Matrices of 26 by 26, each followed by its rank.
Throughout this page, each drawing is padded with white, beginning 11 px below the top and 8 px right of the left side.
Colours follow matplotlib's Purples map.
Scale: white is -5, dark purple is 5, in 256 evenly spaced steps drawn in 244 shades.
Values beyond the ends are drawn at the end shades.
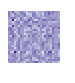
five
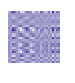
two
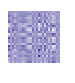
two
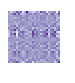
three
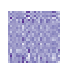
three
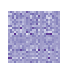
three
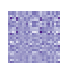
three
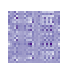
three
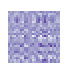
three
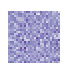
five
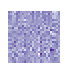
five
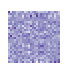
five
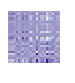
two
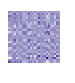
three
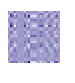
two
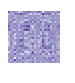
five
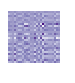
two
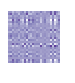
two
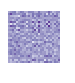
five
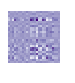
two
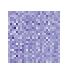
five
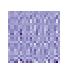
three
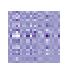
two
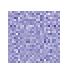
five
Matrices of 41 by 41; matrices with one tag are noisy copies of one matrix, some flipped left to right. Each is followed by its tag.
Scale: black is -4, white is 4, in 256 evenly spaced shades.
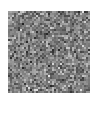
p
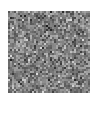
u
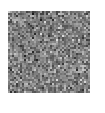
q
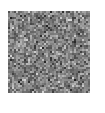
u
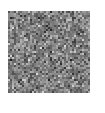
u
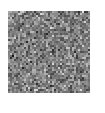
p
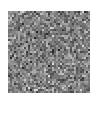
p
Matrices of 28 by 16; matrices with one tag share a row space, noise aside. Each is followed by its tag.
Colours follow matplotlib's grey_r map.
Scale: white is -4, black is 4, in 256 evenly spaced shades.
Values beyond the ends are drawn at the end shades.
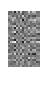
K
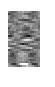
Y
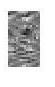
Y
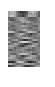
Y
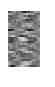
Y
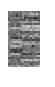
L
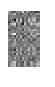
K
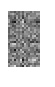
K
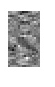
Y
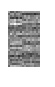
L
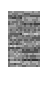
L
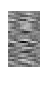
Y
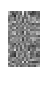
K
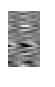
Y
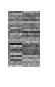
L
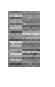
L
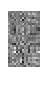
K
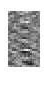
Y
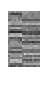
L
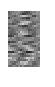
Y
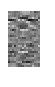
Y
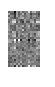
K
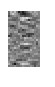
Y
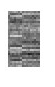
L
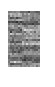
L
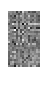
K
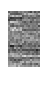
L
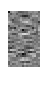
Y
